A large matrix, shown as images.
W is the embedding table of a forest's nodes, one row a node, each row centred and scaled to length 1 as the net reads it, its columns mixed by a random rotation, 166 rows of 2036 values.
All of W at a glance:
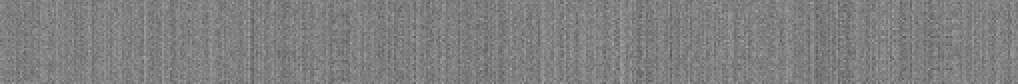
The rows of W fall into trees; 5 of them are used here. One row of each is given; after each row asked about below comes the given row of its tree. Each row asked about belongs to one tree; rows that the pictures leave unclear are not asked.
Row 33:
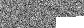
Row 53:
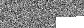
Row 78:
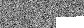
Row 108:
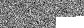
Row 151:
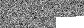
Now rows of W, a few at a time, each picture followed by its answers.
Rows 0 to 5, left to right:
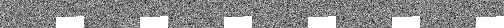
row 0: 33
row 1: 78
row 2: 151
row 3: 53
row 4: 108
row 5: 33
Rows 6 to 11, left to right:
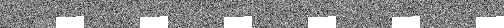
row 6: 78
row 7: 108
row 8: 53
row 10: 33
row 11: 53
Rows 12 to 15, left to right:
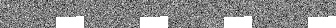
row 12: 53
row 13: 53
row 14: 78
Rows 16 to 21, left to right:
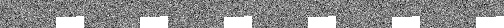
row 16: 53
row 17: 78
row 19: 33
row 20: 53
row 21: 53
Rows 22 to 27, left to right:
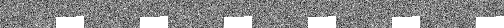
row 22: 78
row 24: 108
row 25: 151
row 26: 78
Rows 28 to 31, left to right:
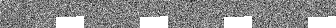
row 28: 78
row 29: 151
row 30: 78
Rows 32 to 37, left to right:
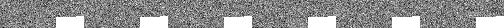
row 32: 78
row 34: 151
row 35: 78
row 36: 33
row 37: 33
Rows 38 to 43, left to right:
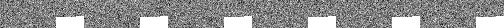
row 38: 151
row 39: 33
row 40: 151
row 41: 53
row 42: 53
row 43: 151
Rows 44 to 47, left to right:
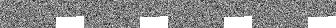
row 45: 151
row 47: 151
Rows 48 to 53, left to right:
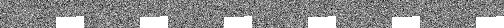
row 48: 53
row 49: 108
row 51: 78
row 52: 53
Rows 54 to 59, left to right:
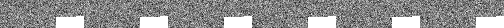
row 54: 108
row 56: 33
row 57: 78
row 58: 33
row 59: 108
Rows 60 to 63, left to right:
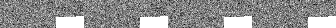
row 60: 151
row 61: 33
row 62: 151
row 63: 53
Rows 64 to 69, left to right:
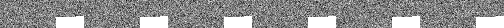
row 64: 151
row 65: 53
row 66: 151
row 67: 33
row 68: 78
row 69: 151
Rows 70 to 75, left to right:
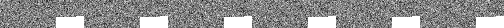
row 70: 53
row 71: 151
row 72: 33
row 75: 33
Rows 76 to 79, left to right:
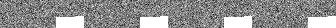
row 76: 151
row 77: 53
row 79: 33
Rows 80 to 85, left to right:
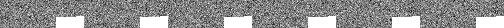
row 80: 108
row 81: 151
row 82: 151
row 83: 151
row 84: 33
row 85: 33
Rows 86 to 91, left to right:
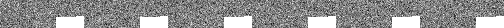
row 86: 78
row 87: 151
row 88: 108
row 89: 151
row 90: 33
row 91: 33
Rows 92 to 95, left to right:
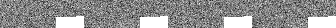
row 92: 33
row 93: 78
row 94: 151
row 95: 78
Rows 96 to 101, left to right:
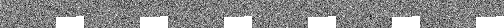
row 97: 53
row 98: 108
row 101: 78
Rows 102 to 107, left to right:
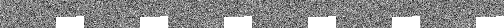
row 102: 33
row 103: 78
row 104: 78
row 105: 53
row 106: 33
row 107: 78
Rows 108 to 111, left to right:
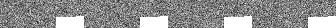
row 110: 78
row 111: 78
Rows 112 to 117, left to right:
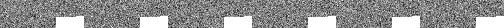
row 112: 33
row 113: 33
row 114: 78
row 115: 33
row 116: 33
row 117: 33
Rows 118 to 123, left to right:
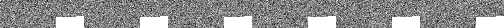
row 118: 53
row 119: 53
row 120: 151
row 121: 151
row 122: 78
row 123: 33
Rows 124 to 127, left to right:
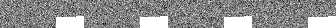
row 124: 33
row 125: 151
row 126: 151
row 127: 53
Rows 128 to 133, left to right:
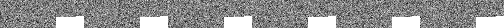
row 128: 108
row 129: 53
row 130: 33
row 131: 33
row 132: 151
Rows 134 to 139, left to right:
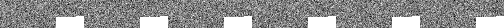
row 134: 33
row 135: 53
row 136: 33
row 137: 33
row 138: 33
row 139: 33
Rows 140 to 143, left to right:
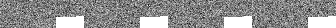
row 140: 78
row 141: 53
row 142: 151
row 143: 33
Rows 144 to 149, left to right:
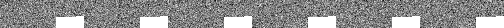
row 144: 151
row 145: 53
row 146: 53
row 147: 78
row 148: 53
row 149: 78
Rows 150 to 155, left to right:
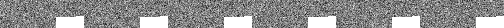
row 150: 33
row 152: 53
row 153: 33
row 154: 78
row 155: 53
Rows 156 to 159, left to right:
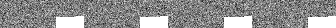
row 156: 151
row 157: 151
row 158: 33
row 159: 78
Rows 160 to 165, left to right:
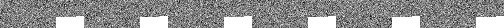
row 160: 53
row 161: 151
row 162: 53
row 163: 151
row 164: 33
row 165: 53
